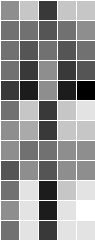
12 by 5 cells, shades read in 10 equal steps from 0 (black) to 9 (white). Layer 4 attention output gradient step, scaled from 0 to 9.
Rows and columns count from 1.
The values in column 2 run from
1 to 8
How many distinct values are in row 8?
2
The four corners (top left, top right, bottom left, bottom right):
5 7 4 8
